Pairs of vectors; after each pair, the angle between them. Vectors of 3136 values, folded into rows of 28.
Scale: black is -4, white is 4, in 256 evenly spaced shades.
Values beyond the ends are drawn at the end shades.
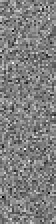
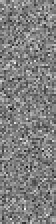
partly aligned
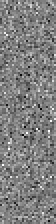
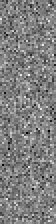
nearly opposite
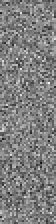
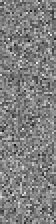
partly opposed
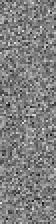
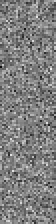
orthogonal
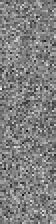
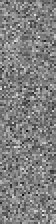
nearly parallel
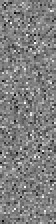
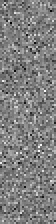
nearly opposite
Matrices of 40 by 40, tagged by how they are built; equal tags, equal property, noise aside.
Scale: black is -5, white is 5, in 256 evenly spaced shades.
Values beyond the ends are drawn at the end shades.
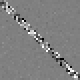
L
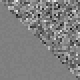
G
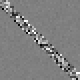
L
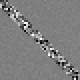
L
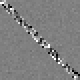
L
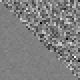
G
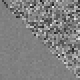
G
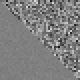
G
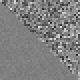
G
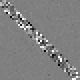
L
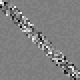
L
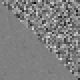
G
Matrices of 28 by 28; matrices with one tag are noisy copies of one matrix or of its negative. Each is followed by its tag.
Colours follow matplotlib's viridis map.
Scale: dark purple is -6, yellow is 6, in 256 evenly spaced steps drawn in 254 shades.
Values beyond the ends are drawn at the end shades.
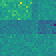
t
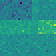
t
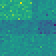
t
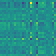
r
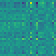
r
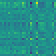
r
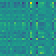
r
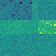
t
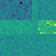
t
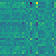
r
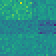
t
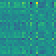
r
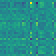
r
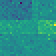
t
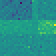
t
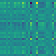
r
